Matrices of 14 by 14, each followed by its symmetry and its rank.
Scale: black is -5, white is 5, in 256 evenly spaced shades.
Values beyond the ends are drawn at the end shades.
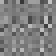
neither, rank two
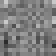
neither, rank three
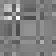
symmetric, rank two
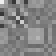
symmetric, rank three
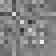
symmetric, rank three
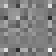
symmetric, rank two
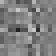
neither, rank two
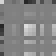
symmetric, rank one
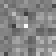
symmetric, rank three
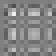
symmetric, rank one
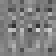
neither, rank two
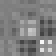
symmetric, rank two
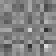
symmetric, rank two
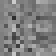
neither, rank three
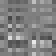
neither, rank two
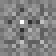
symmetric, rank two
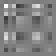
symmetric, rank one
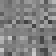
neither, rank three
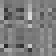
neither, rank two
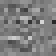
neither, rank three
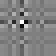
symmetric, rank one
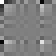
symmetric, rank one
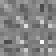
symmetric, rank three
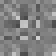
symmetric, rank three
